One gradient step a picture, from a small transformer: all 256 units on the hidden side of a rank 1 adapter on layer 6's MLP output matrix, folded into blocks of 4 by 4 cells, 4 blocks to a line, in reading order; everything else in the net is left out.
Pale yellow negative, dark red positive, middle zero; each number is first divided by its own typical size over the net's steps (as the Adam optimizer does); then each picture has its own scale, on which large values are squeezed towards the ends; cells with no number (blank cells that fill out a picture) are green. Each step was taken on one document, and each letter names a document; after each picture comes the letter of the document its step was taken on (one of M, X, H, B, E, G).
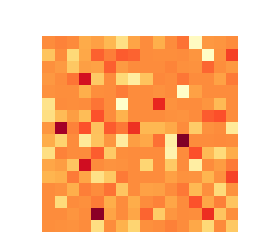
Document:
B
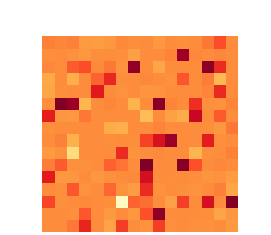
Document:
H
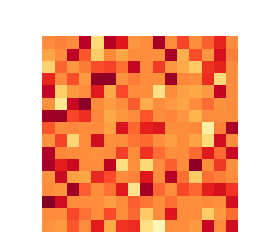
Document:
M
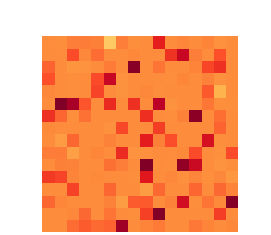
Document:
H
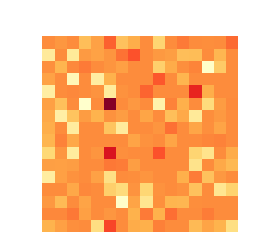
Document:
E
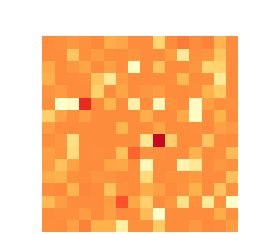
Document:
H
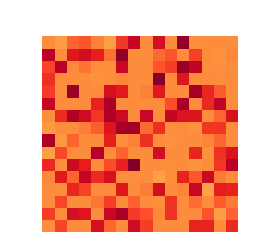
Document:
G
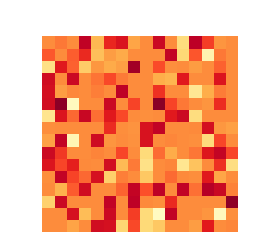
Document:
M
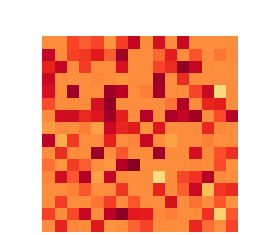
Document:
G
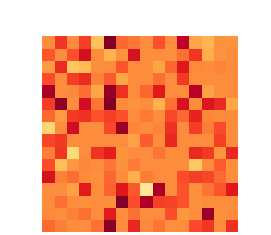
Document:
E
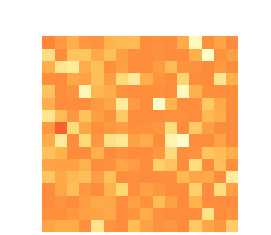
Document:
B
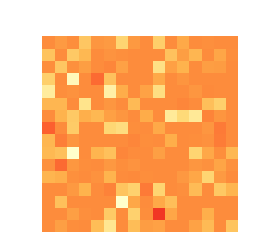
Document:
E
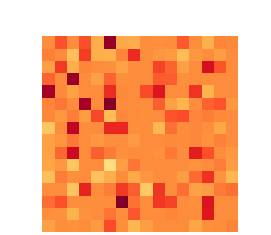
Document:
E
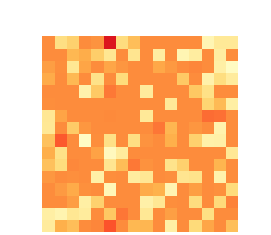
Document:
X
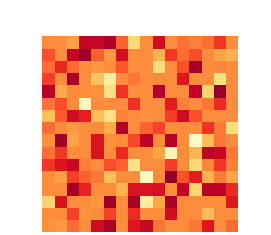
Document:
M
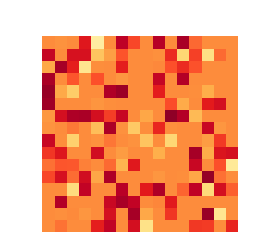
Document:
G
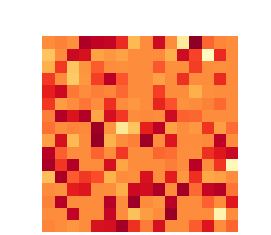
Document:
M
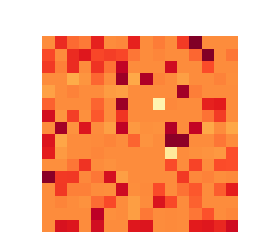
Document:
B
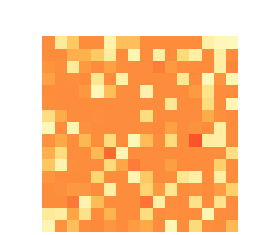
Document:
X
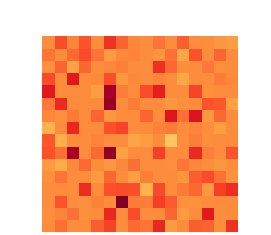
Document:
E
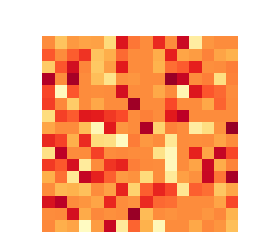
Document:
M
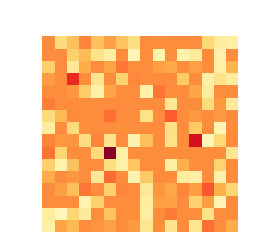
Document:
X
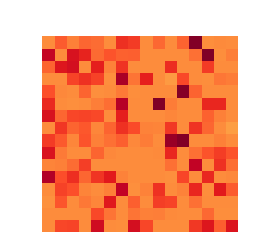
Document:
B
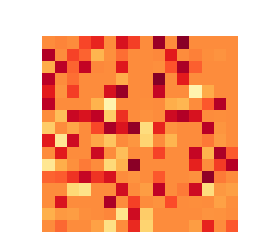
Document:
G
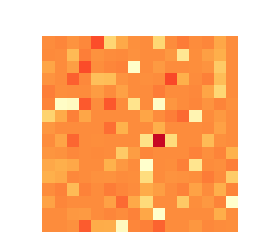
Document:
H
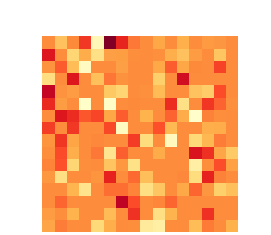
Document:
E
